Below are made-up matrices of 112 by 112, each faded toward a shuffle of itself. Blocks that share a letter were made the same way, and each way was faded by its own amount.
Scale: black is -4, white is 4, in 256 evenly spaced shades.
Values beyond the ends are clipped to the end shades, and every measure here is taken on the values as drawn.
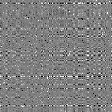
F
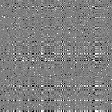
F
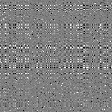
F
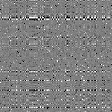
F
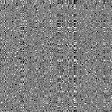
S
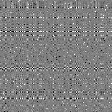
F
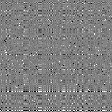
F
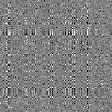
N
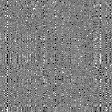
S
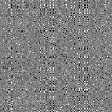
S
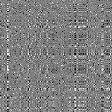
N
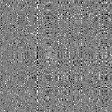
S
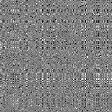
N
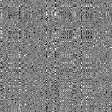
S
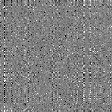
S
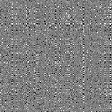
S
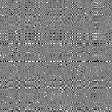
F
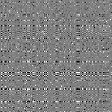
F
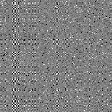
N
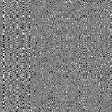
S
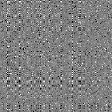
S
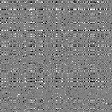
F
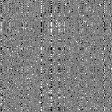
S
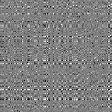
F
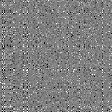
S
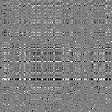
F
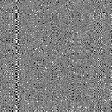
S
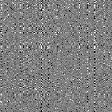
S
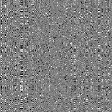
S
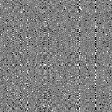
S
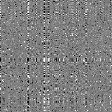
S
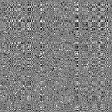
N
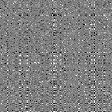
N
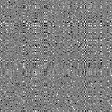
N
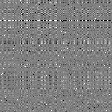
F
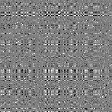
F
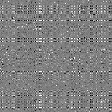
F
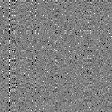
S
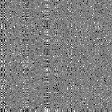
S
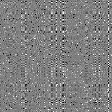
N
